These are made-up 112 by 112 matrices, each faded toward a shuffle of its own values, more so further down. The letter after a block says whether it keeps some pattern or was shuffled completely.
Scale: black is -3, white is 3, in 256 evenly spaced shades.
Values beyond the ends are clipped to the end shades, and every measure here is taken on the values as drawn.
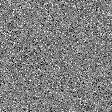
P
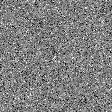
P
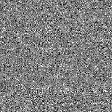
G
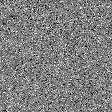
P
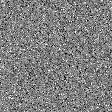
P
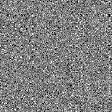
G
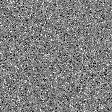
P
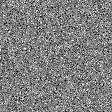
P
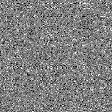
G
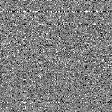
G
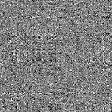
G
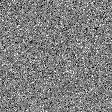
P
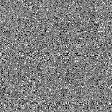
G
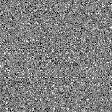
G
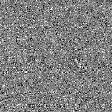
G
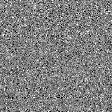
G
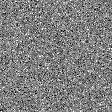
P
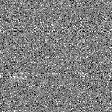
G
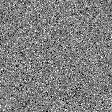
P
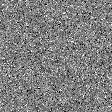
P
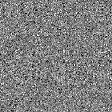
G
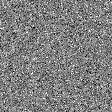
P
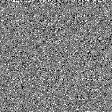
G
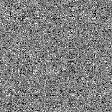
G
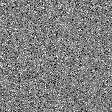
P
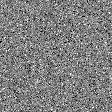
P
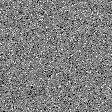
P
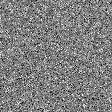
P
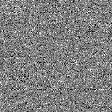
G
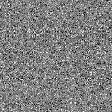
G
